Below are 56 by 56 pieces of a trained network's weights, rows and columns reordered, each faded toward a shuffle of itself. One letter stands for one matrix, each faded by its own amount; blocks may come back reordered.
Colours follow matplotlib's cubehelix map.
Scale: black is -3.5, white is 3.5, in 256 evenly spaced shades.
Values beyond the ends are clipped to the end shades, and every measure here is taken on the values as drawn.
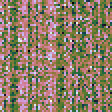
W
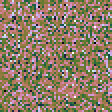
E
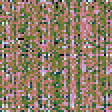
W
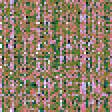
W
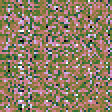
E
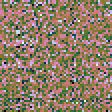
E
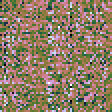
E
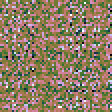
E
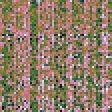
W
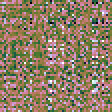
E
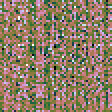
W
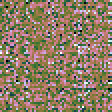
E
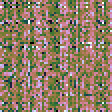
W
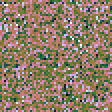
E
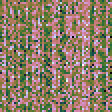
W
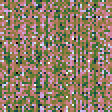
W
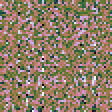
E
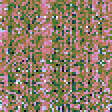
W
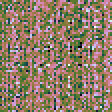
W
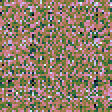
E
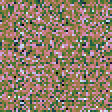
E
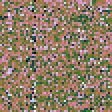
E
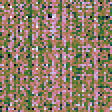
W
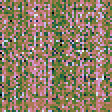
W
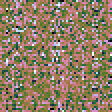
E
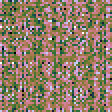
W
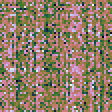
W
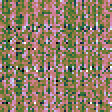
W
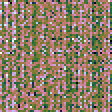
W
